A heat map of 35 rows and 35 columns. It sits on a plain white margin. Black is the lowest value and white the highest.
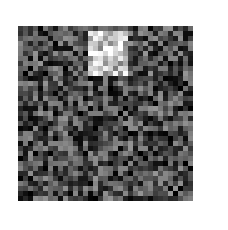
Ninth with the highest average: top middle. Average level on the scale: 30%. Odd rows or columns: none. Odd patch: higher, in the top middle. Mirror symmetry: none. Stripes: none.
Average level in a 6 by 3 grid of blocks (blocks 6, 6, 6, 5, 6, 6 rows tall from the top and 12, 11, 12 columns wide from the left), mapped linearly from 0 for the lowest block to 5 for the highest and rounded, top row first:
151 / 140 / 111 / 101 / 110 / 111
